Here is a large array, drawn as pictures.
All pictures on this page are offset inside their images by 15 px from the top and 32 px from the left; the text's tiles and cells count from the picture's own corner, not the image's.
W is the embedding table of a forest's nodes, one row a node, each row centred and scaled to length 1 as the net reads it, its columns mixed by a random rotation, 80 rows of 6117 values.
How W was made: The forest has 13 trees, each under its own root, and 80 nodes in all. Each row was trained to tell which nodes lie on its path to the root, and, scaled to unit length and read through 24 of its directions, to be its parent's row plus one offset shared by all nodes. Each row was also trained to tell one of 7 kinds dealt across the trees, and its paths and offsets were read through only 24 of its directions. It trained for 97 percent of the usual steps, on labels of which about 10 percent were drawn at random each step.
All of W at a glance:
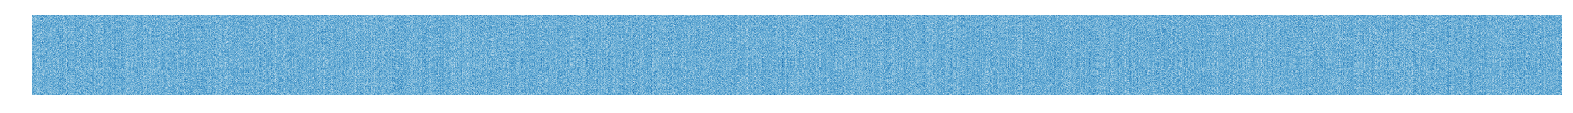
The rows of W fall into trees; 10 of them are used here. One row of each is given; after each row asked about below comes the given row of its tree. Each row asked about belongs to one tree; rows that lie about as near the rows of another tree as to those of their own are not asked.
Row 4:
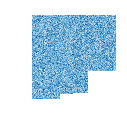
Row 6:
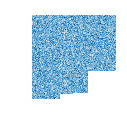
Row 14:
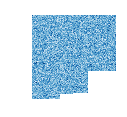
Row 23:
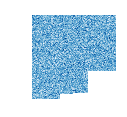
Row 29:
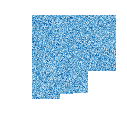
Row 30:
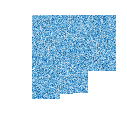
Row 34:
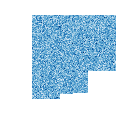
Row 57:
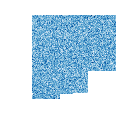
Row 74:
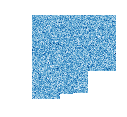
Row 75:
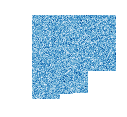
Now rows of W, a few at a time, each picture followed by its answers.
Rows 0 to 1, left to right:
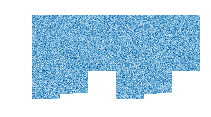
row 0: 30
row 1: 75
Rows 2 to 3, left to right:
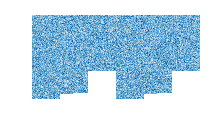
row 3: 30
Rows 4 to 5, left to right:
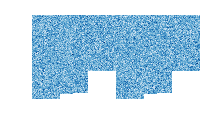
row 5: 74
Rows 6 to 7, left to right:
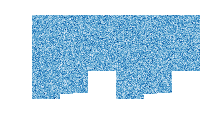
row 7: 29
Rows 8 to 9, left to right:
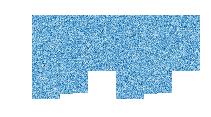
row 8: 4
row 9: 29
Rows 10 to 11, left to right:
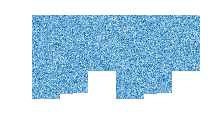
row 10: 30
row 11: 57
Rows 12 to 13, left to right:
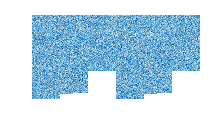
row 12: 6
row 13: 30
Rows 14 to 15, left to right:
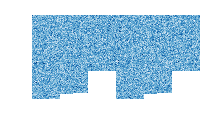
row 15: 14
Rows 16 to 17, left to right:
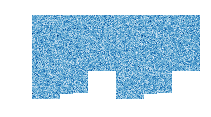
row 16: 6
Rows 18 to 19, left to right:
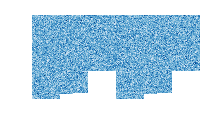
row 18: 74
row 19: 14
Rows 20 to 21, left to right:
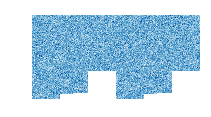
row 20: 6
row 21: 6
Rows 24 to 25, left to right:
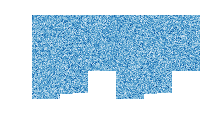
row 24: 23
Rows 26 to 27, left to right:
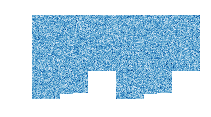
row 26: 6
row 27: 30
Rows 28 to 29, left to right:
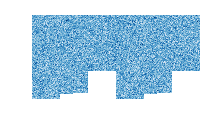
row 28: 74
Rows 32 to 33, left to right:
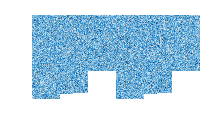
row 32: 4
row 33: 14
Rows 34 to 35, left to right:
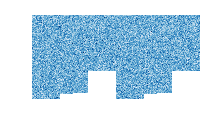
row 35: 30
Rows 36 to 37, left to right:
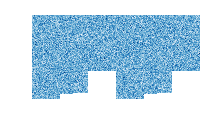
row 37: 74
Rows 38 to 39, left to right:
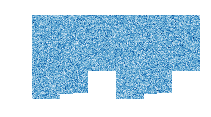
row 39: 23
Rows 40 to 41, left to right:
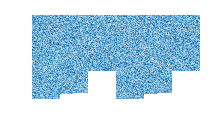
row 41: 75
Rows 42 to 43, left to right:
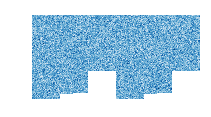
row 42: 30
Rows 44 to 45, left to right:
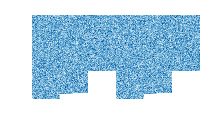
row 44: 14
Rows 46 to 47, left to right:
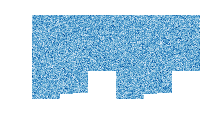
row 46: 75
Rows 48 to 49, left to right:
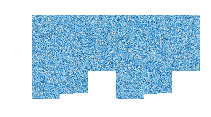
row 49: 14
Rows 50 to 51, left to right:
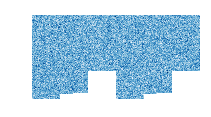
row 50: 14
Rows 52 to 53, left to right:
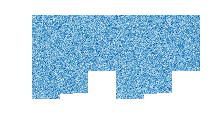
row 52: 34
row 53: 23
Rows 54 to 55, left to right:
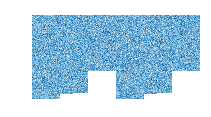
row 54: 23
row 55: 4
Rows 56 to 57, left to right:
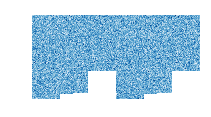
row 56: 74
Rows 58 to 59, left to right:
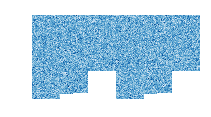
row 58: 14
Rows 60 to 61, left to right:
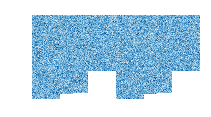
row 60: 6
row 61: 57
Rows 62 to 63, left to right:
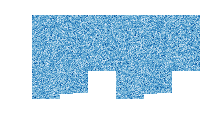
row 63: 14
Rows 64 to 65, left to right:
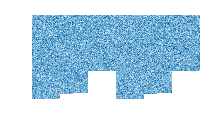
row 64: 75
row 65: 74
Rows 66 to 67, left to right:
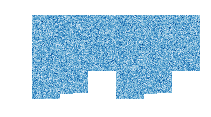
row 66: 75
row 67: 6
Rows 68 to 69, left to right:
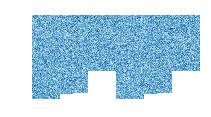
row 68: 57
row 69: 4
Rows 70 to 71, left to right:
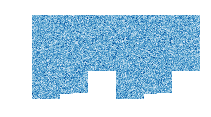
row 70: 6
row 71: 30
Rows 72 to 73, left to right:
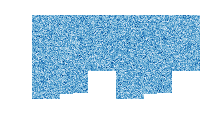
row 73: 14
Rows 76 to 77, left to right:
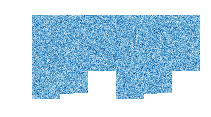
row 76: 74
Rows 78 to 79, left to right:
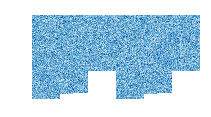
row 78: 6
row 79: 30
